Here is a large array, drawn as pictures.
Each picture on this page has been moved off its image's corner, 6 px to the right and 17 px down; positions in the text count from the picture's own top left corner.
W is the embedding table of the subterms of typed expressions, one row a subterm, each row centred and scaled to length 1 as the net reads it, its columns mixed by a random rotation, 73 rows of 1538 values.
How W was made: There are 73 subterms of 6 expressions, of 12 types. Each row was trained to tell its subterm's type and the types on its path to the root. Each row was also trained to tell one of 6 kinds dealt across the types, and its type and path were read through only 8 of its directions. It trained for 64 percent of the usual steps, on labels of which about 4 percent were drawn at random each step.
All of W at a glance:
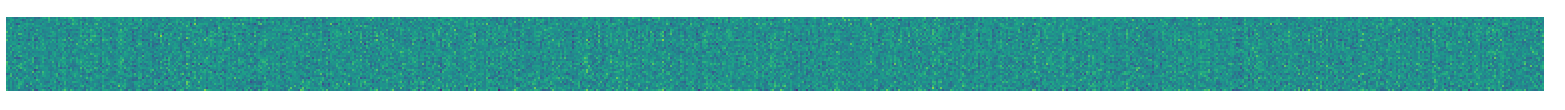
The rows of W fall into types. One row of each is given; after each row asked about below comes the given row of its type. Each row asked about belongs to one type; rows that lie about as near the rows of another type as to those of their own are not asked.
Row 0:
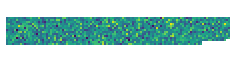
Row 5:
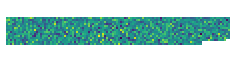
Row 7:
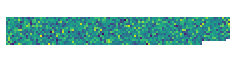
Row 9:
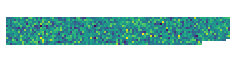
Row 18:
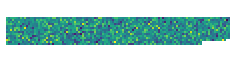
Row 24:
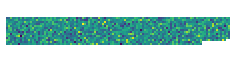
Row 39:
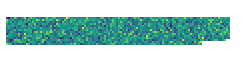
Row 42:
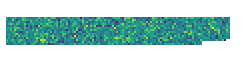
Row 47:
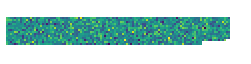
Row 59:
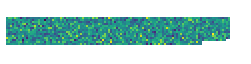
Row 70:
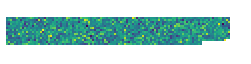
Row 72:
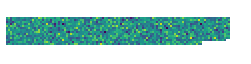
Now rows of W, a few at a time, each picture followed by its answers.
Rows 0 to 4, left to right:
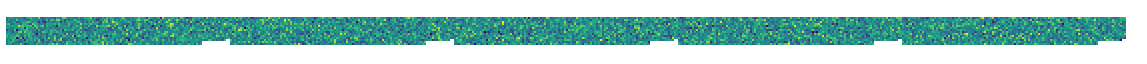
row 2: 42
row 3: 9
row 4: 7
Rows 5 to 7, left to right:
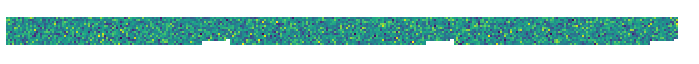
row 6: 7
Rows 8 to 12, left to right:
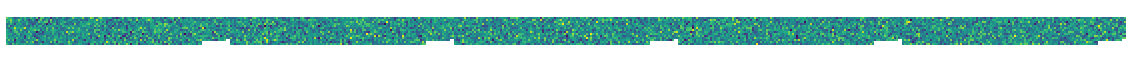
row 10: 70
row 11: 59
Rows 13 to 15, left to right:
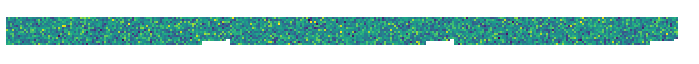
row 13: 70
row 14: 42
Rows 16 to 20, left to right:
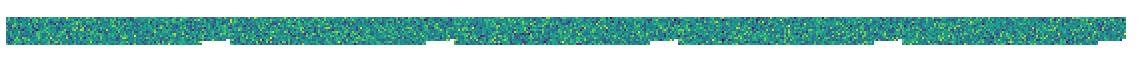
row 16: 39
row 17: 5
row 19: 42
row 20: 18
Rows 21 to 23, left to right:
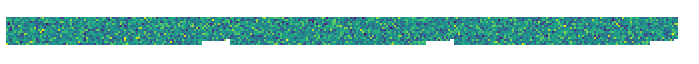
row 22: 72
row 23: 72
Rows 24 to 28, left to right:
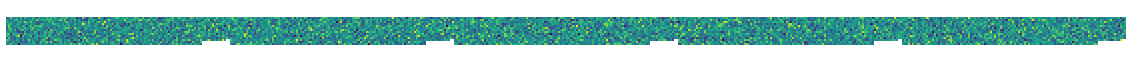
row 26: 7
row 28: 5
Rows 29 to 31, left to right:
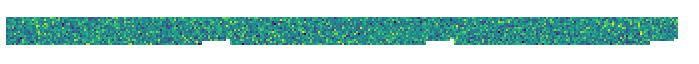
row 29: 7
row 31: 42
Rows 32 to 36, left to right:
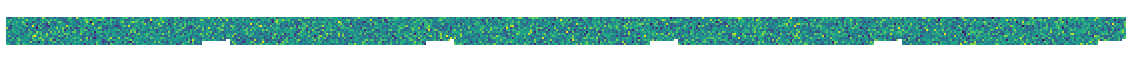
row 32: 9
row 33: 0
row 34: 70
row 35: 39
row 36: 24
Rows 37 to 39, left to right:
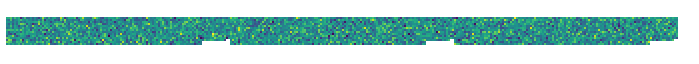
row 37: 59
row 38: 5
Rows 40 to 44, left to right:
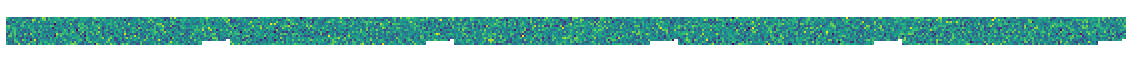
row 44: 42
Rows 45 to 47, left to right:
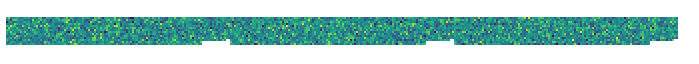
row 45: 72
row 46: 47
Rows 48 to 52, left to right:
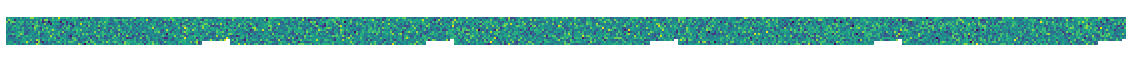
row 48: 5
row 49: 24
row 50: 59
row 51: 5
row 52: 42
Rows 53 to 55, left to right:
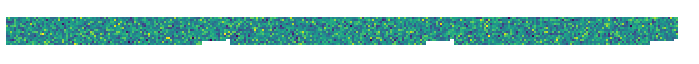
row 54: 24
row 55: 7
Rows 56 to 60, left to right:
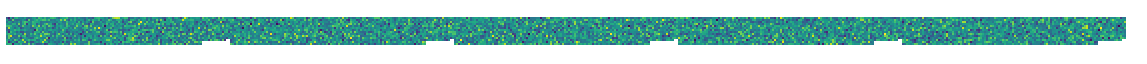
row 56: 7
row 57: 39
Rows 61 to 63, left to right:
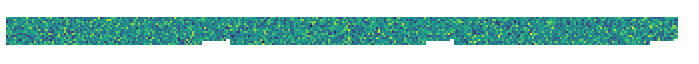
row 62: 70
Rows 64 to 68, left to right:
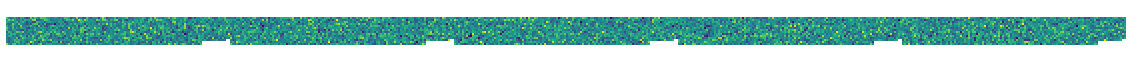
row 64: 39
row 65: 70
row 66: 47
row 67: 18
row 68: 5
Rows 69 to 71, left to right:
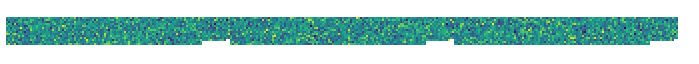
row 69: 24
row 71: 39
